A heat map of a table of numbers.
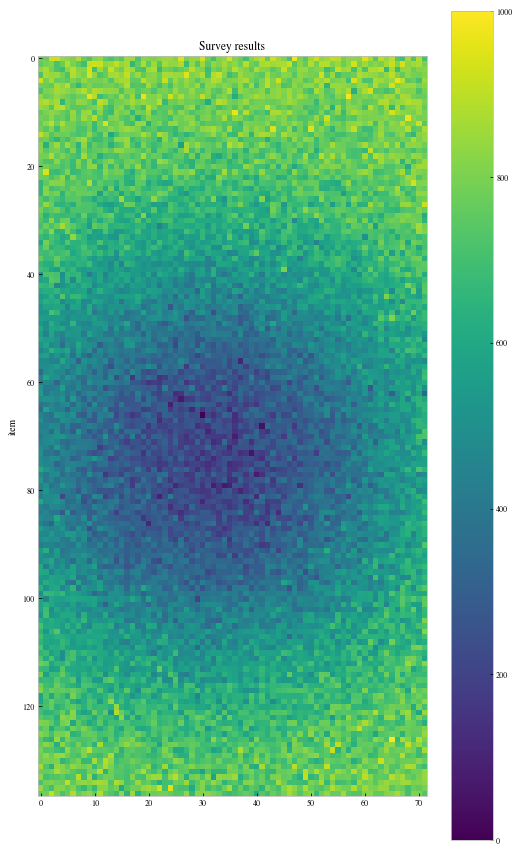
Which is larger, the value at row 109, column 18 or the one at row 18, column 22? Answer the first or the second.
the second
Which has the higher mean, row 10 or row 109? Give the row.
10
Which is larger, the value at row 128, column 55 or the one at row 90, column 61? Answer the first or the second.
the first
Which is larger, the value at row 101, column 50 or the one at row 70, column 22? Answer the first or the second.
the first
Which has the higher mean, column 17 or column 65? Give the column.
65
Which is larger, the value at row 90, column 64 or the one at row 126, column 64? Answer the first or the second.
the second
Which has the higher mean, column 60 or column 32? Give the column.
60
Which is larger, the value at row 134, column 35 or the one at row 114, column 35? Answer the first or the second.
the first
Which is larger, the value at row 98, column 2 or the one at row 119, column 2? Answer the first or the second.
the second
